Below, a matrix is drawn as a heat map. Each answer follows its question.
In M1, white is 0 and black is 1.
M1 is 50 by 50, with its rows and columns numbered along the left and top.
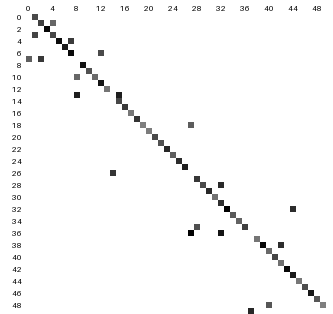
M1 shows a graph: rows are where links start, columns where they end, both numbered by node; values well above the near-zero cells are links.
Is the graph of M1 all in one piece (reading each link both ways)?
yes
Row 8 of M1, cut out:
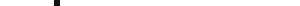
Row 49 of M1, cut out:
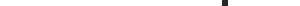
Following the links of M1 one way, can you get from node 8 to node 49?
yes
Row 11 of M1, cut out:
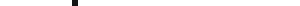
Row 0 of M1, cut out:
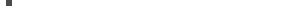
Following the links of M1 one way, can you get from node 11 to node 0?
no
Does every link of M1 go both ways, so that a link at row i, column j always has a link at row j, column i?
no
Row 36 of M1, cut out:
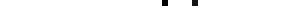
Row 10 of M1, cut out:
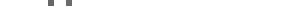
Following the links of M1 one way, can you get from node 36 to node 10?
no
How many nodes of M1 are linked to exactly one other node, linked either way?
0
